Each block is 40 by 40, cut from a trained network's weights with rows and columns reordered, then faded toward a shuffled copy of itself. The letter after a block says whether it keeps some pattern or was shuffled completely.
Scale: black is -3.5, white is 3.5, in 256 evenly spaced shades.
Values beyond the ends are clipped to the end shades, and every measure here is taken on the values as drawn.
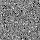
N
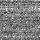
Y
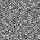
Y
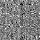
Y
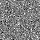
N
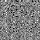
Y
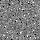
N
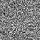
Y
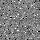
N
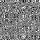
Y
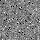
N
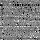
Y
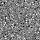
N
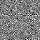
Y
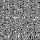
Y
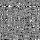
Y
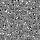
N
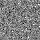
N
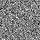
N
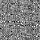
Y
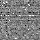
Y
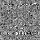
Y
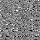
Y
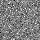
N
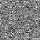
Y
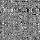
Y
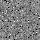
N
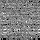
Y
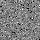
N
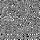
Y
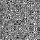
Y
